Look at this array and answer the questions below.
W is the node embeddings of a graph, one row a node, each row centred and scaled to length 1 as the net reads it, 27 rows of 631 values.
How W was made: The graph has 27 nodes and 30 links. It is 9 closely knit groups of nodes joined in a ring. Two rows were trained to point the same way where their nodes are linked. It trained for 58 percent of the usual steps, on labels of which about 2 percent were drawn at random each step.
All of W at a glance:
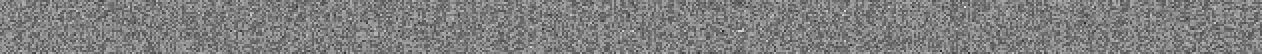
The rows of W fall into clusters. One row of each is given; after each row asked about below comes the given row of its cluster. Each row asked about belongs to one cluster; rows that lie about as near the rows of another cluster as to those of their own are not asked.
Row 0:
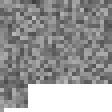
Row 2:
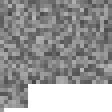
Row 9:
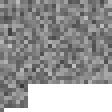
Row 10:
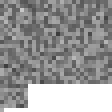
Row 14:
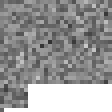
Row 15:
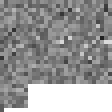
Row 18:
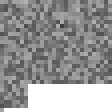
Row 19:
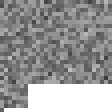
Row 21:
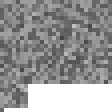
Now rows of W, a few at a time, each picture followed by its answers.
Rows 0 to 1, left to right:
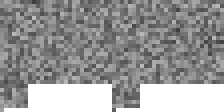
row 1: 14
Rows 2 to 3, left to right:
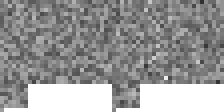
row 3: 9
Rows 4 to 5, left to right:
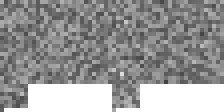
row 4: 15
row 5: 2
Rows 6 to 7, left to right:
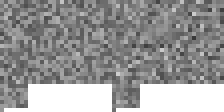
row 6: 10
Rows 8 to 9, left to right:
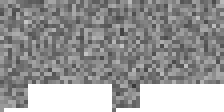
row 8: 10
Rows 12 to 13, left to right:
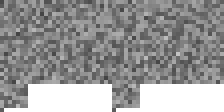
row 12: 19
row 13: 21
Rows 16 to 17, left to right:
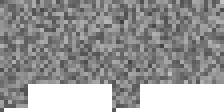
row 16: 19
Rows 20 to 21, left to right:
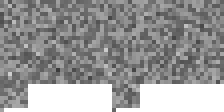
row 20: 2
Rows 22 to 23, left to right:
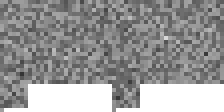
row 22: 18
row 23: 0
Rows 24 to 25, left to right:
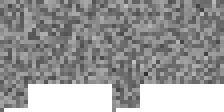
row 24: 21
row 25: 0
